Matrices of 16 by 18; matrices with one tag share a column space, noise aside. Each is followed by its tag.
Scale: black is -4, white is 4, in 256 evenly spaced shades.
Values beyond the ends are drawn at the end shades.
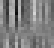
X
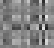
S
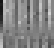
X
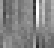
X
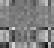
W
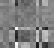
W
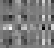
S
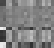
W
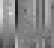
X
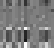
W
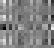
S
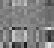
W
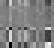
W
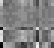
W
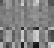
W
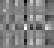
S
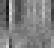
X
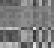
W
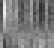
X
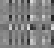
S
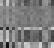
W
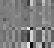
W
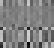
W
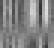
X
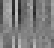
X
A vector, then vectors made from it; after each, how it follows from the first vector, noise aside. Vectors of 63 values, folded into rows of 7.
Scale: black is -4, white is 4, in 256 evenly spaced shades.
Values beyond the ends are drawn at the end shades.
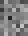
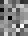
scaled up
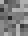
sign-scrambled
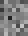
copied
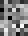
scaled up
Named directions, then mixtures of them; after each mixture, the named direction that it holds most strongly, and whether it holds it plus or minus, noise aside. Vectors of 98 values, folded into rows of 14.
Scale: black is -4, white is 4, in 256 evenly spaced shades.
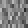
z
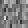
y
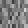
z, minus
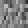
y, minus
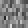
y, minus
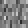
y, plus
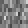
y, plus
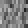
z, plus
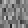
y, plus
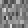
y, minus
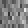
z, minus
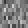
y, minus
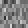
y, minus
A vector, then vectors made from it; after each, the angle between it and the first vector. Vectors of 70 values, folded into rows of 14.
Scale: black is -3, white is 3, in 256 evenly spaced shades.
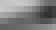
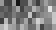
partly opposed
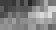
nearly opposite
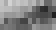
nearly parallel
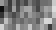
partly opposed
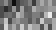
partly opposed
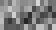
partly aligned
